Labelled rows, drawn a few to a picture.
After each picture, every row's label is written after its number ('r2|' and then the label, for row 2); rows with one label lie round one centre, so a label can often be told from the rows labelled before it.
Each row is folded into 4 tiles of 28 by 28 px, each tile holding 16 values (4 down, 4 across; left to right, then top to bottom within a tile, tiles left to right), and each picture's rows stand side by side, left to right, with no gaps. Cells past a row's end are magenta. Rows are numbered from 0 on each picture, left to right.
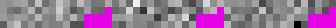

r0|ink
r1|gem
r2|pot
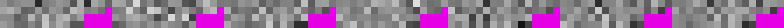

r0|pot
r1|gem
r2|pot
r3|ink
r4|pot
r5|pot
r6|pot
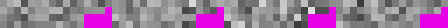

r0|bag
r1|ink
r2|ink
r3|bag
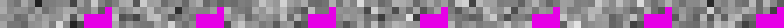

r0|pot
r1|bag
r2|ink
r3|gem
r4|bag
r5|ink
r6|pot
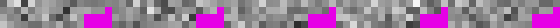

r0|bag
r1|gem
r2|ink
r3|ink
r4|bag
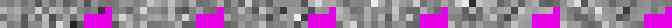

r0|pot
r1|ink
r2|gem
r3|ink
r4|bag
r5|bag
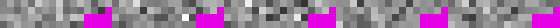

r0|ink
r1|gem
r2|gem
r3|bag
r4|bag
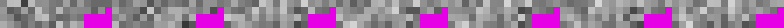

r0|bag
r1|pot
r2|ink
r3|ink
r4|ink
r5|ink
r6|ink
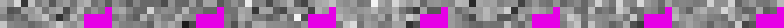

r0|bag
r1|pot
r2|gem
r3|ink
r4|bag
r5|ink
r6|ink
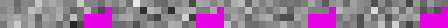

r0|ink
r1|gem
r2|bag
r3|pot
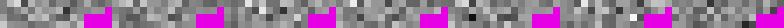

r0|bag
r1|bag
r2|gem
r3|bag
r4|bag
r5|gem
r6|pot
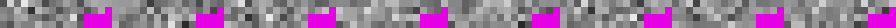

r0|gem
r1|pot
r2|bag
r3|ink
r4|ink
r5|gem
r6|bag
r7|ink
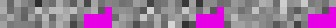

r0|pot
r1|pot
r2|ink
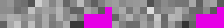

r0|ink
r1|pot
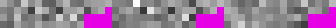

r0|gem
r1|gem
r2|ink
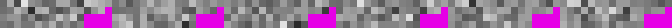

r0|gem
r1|ink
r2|pot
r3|gem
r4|bag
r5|bag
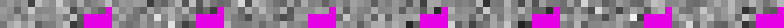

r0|ink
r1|pot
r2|bag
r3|pot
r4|pot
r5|gem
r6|ink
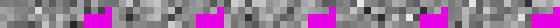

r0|pot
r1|bag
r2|bag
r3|gem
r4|gem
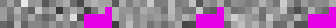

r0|gem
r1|ink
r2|ink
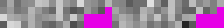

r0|ink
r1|ink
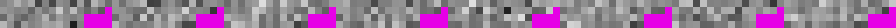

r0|pot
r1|pot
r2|ink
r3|pot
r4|gem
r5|ink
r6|bag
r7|ink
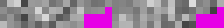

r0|bag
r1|ink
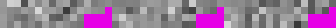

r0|bag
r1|ink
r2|pot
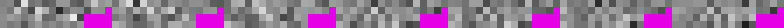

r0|gem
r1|bag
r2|bag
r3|pot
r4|pot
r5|pot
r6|pot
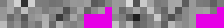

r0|bag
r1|bag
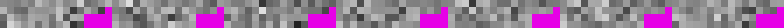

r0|ink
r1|bag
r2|pot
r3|bag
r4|bag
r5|bag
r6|ink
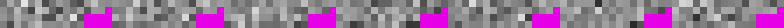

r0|gem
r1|gem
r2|ink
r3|pot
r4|gem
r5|pot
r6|bag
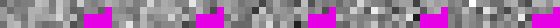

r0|ink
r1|ink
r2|pot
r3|gem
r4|gem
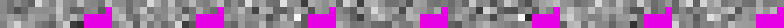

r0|ink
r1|ink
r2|gem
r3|bag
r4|gem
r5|ink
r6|bag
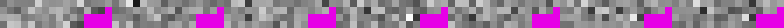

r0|ink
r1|bag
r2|bag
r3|gem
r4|bag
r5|gem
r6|gem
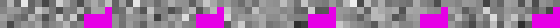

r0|gem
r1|gem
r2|ink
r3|bag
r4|pot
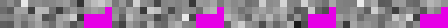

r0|gem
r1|gem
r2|ink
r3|gem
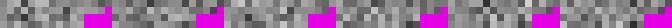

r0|bag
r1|pot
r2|bag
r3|pot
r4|pot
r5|pot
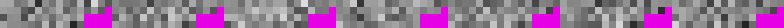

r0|pot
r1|pot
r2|ink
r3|bag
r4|pot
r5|pot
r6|pot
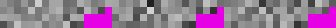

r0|ink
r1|pot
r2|pot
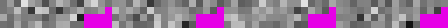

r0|gem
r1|pot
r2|ink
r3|pot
